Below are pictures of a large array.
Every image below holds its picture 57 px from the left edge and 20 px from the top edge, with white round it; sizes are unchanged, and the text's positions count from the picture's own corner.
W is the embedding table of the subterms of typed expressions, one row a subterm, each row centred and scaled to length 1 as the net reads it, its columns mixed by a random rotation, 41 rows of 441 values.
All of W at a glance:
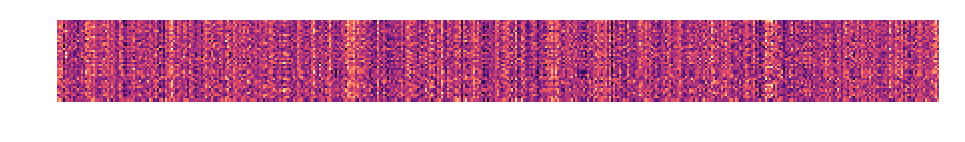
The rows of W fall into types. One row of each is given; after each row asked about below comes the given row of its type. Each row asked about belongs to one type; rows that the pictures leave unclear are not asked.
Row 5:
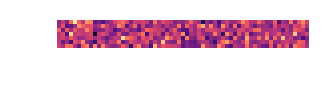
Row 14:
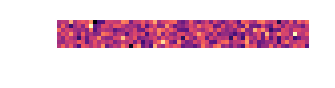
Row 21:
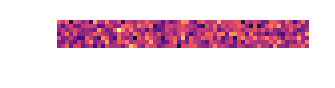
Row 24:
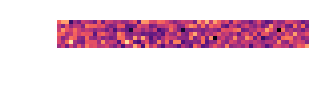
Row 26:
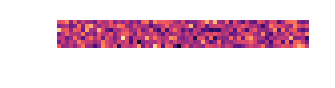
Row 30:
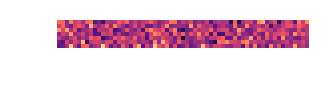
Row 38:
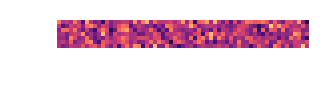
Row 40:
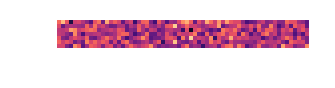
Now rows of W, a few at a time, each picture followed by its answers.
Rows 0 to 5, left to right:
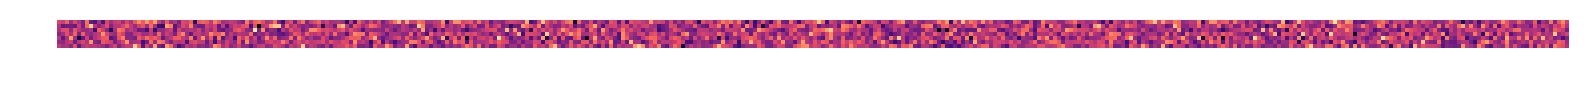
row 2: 21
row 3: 40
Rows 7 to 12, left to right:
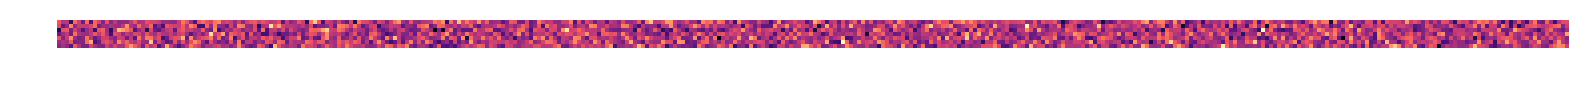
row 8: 40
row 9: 24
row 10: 38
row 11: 14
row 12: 21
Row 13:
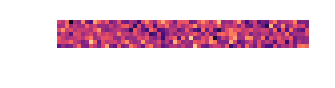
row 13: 24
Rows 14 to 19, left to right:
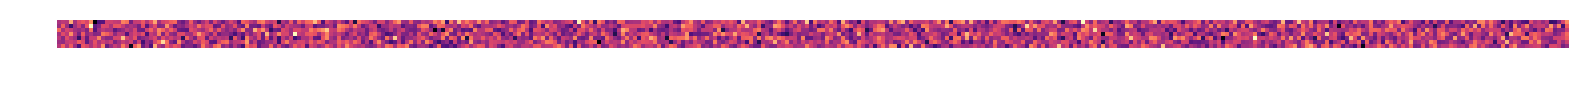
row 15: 40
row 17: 38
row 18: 5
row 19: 21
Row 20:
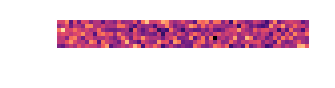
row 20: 24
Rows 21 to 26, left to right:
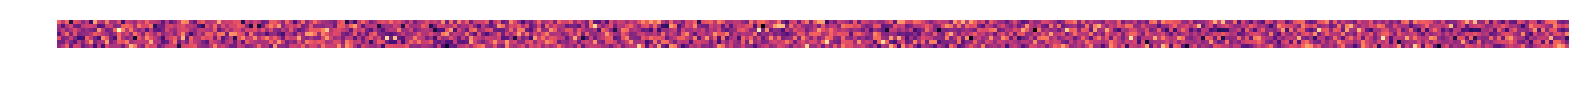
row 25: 26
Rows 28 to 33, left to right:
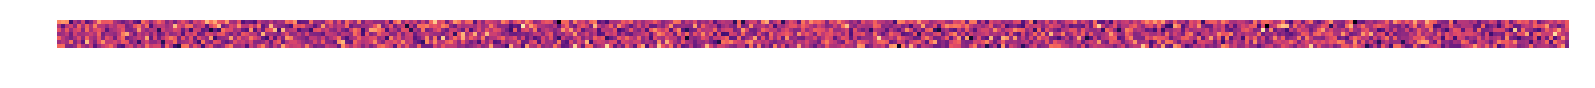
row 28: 26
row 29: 38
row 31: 24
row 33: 14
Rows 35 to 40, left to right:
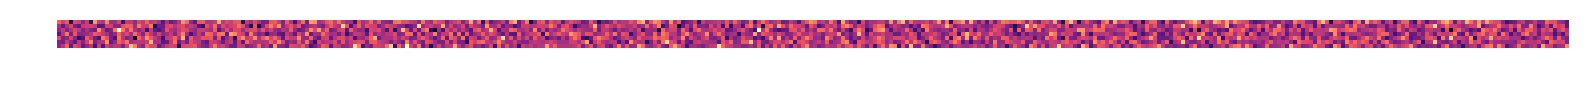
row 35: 21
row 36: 30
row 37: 14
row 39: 40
